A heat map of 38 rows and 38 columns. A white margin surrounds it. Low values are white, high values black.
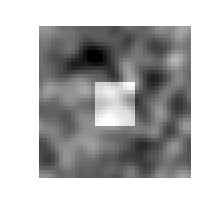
The ninth with the lowest average is the centre. There is no overall slope. The centre is the roughest part. In the centre lies a patch that is lower than the rest. The ninth with the highest average is the top middle.
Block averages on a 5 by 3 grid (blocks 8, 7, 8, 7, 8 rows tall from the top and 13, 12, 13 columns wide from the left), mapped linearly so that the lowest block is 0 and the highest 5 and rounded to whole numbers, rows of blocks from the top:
453 / 444 / 304 / 324 / 444
